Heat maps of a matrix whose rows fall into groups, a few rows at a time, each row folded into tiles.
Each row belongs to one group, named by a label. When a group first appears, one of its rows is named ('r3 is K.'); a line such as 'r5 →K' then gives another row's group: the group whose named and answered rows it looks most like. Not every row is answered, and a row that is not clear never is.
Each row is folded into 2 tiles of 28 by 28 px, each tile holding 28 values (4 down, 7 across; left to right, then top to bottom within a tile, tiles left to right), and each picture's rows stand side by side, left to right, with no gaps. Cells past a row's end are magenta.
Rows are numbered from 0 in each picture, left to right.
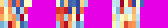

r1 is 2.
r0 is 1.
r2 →1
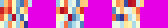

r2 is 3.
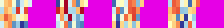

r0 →2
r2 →3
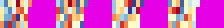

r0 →3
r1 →1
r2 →1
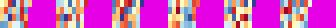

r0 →3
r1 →3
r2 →1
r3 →2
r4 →1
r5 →1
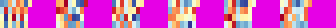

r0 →3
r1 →2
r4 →2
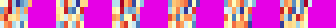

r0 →2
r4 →1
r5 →1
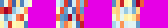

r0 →1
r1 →3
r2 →2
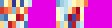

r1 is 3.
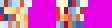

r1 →1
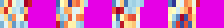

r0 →2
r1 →3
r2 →1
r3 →3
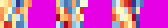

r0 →2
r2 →1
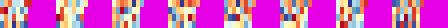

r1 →2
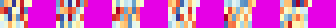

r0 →3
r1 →3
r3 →3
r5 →1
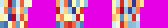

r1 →1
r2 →1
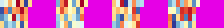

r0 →3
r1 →2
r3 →3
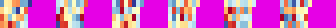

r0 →1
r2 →1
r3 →3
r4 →2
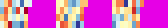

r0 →2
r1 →2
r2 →3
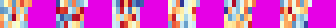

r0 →3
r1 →1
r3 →2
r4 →3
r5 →2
